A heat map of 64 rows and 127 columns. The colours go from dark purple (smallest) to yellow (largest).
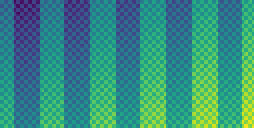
Slope: up to the bottom right. Ninth with the lowest average: top left. Ninth with the highest average: bottom right. Stripes: upright, repeating 5 times.
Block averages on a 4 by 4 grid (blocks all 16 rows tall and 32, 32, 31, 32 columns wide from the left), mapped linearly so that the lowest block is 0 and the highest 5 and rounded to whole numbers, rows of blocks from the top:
0012 | 1123 | 2234 | 3345
